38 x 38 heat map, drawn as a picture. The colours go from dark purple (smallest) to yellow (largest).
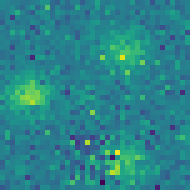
The ninth with the highest average is the middle left. There is no overall slope. The halves do not mirror each other. An odd patch, rougher than its surroundings, sits in the bottom middle. Three bumps rise from the field.
